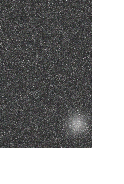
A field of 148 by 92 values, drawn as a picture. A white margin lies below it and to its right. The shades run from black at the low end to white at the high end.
Ninth with the highest average: bottom right. Histogram: skewed, a long tail of high values. Stripes: none. Bumps: one, in the bottom right. Mirror symmetry: none. Average level on the scale: 30%.
